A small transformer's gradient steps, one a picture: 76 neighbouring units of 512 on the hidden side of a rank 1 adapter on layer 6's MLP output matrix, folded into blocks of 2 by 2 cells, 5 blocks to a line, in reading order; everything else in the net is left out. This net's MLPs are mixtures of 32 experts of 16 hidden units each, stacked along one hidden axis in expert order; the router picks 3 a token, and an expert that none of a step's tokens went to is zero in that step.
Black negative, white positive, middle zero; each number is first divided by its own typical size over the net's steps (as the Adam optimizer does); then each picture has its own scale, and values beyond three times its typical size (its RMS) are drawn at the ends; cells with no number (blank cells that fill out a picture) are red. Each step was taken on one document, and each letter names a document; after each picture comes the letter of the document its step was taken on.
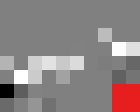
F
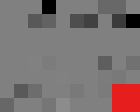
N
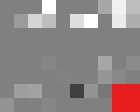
N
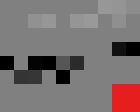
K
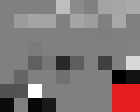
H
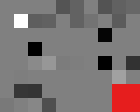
H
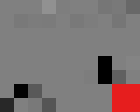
N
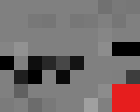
K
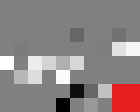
K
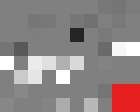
K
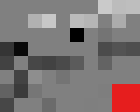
K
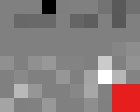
N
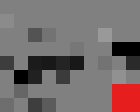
F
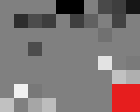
H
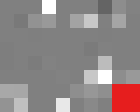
N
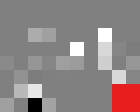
F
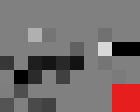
F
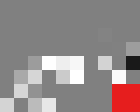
H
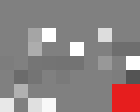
F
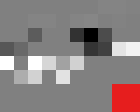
K
